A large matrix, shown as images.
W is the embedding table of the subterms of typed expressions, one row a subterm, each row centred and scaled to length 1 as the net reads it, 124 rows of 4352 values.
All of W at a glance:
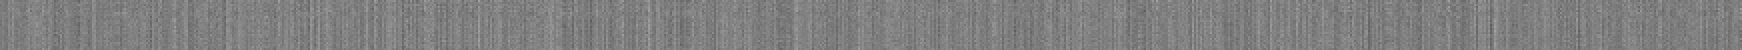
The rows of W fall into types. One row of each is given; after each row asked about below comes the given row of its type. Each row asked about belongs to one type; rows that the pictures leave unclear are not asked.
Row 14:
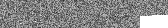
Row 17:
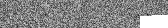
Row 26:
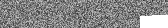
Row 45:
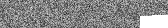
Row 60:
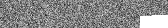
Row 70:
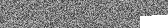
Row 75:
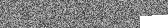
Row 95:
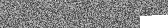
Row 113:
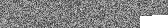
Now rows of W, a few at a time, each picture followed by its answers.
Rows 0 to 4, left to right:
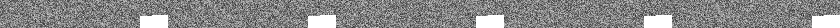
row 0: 75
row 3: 70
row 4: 45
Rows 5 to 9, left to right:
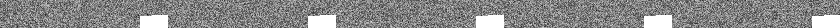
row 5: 17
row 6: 95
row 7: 70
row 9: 113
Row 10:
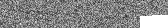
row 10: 26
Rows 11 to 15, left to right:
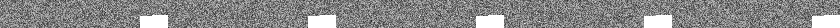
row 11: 75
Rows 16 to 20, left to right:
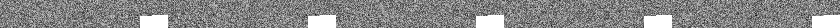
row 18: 45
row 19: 26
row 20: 17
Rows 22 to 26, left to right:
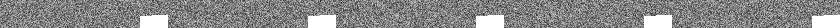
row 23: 26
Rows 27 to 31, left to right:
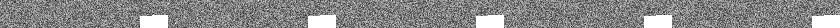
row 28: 26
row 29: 95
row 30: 95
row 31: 95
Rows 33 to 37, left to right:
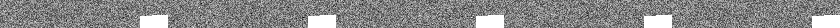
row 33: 70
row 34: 60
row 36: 75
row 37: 95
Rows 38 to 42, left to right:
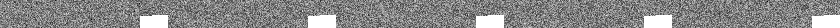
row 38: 95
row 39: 26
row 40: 45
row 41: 60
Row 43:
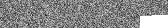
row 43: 60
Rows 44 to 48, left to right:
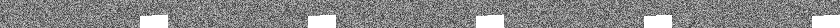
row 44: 45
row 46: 14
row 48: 70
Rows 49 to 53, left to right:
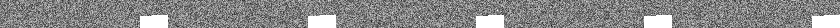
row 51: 75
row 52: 26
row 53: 75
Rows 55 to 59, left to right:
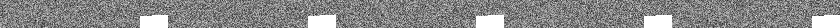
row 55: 45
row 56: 70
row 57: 45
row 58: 60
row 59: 113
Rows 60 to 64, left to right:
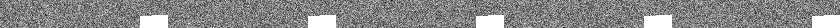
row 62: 45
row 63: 60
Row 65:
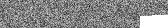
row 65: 45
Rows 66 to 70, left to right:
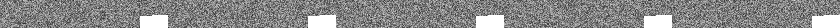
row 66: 113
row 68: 60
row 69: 113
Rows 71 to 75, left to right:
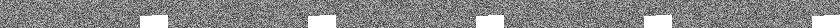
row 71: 95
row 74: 95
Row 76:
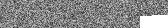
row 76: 70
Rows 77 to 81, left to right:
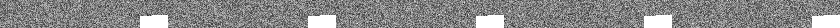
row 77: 17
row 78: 113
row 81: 60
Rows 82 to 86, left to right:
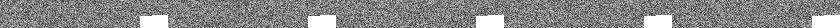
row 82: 75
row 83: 113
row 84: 95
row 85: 70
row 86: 45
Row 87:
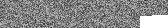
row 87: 113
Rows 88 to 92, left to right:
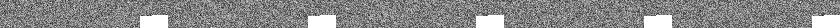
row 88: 17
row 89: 26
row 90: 75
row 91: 26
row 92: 75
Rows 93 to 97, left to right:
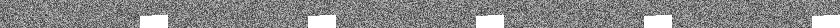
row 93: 45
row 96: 26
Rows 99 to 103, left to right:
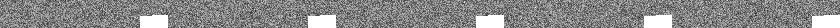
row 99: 75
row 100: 75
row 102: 45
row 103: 60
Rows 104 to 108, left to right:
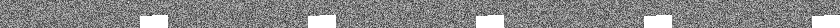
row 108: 95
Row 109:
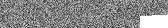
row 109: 45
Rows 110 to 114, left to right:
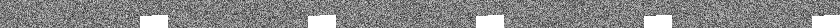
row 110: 60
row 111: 26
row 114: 75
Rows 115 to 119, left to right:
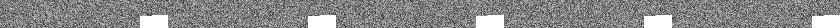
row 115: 75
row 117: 14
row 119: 70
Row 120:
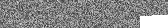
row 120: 26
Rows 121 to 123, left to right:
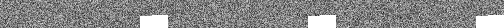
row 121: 95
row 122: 17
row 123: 70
